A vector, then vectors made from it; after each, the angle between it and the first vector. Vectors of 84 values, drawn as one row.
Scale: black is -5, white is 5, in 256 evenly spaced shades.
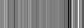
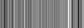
nearly opposite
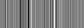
orthogonal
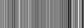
nearly parallel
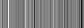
orthogonal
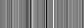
orthogonal
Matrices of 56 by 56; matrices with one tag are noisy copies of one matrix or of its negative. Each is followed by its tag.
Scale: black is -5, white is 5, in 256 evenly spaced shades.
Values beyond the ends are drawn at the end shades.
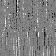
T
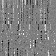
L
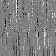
T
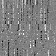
L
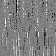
T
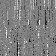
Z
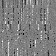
L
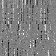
L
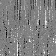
Z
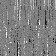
Z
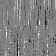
Z
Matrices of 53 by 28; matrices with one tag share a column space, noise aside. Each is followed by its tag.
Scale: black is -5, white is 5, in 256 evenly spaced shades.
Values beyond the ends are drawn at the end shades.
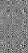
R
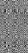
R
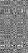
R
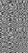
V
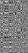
V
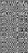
V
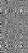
R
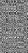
V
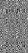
R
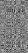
R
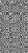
V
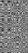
V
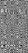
R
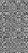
V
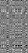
R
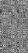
R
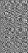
V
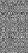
V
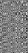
V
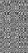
V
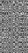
V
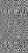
R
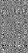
R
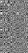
V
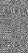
R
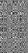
V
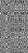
V
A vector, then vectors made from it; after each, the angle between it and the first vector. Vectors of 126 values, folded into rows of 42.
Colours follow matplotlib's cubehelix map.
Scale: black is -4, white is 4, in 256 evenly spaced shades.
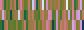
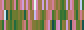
partly aligned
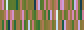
orthogonal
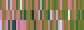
orthogonal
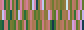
nearly parallel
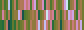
partly aligned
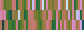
nearly parallel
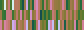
partly opposed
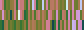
nearly parallel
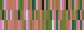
nearly opposite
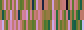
nearly opposite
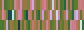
partly aligned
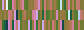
orthogonal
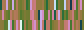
orthogonal
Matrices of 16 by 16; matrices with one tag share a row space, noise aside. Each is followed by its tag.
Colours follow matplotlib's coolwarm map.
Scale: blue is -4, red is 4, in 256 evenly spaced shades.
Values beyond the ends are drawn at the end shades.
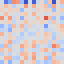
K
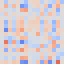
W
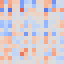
K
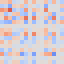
K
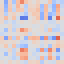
W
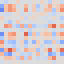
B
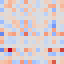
B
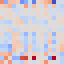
K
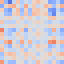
B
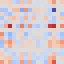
B
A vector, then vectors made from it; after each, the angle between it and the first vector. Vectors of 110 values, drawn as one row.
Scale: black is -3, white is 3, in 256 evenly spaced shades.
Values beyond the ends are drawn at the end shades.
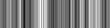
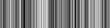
nearly parallel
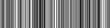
partly opposed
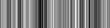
nearly opposite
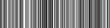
partly opposed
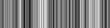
nearly parallel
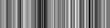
nearly opposite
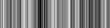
nearly opposite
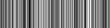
partly aligned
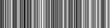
partly aligned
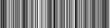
partly aligned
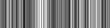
nearly parallel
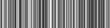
partly opposed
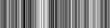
nearly parallel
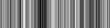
nearly opposite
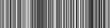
partly opposed
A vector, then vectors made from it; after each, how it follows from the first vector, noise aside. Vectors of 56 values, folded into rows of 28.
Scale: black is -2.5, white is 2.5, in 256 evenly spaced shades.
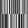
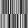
negated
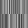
shrunk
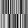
negated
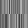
shrunk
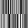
negated
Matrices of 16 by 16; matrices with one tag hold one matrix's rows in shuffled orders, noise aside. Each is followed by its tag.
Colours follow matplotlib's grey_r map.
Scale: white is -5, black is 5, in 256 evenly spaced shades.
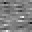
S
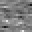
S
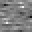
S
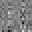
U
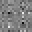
U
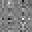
U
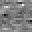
S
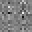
U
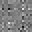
U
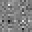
U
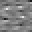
S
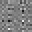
U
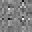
U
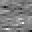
S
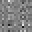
U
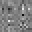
U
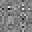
U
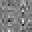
U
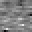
S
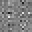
U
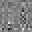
U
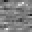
S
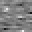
S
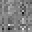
U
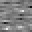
S
